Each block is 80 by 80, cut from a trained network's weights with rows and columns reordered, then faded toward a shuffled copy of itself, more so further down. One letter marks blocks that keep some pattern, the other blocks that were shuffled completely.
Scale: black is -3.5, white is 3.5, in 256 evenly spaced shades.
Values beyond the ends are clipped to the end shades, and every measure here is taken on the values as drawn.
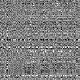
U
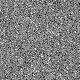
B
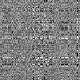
U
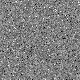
B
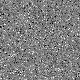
B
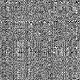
U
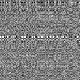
U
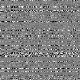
U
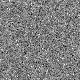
B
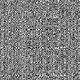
U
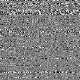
U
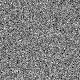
B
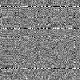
U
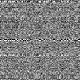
U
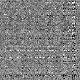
U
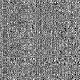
U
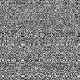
U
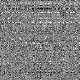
U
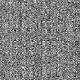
U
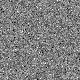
B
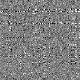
U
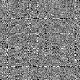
U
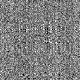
U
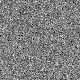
B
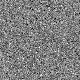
B
